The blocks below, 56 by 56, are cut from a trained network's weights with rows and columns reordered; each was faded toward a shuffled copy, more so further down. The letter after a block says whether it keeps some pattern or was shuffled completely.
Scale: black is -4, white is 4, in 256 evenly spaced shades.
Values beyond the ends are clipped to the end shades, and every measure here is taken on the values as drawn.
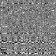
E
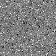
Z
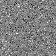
Z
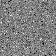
Z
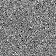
Z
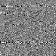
E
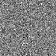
E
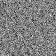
Z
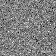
Z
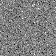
Z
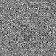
E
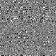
E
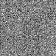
E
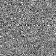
E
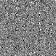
E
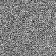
E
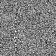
E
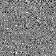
E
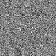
E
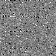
E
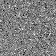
Z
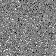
Z
